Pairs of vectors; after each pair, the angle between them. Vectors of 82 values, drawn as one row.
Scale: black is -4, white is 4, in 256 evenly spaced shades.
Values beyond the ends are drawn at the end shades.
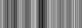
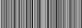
orthogonal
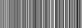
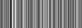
partly opposed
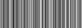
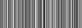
partly opposed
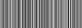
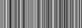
orthogonal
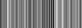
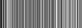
partly aligned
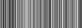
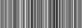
orthogonal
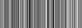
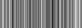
partly aligned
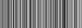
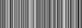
partly opposed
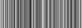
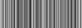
nearly parallel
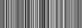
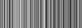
partly opposed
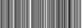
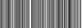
nearly parallel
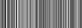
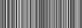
nearly parallel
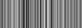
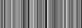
partly aligned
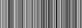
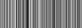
orthogonal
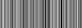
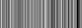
partly opposed
